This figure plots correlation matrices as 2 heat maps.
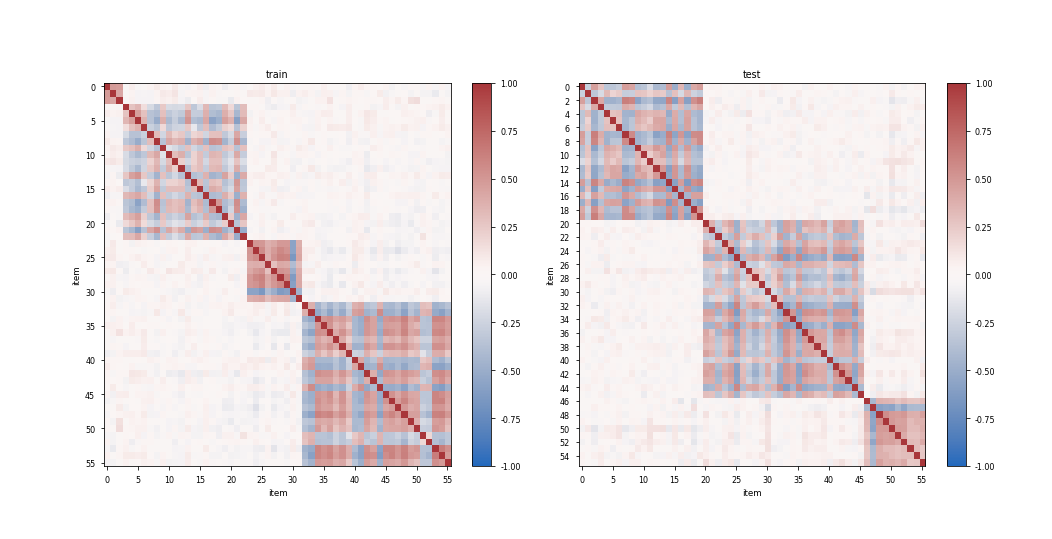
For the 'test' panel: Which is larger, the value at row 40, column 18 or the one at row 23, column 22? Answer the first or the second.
the first
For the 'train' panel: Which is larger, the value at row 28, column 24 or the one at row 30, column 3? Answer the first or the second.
the first
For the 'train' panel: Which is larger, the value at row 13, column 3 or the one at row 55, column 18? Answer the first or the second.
the first
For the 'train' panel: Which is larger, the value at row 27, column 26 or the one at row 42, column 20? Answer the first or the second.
the first
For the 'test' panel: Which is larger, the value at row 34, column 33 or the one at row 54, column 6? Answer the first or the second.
the first
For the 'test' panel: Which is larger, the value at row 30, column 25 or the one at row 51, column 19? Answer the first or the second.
the second
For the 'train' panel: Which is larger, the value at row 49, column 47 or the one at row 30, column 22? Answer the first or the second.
the first
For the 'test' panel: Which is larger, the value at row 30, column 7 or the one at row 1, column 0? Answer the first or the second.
the first
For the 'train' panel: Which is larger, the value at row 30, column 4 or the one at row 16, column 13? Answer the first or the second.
the second
